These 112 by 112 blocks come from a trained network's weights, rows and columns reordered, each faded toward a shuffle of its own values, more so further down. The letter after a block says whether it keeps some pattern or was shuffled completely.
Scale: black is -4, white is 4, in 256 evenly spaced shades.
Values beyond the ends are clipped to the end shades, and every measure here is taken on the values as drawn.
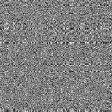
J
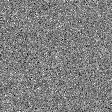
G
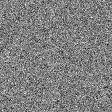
G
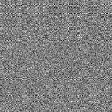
J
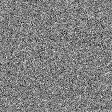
G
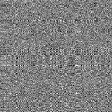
J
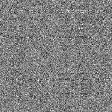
J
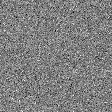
G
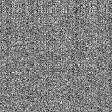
J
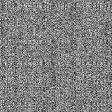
J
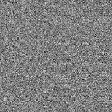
J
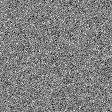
G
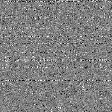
J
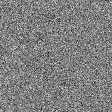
G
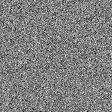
G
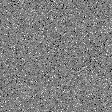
G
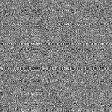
J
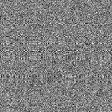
J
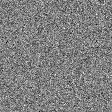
G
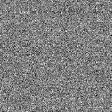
J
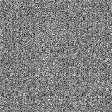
J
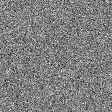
G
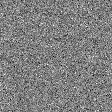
G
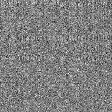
J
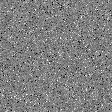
G
